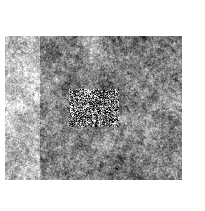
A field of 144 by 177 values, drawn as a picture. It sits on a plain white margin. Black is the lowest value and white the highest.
Seam: vertical, 20% of the way across, the left part higher. Grain: blotchy. Roughest part: centre. Stripes: none. Odd patch: rougher, in the centre.
